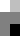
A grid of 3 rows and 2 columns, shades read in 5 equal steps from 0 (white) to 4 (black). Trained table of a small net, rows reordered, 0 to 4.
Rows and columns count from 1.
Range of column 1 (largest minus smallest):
2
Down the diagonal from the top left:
0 2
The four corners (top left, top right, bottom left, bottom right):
0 1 2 4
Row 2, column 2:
2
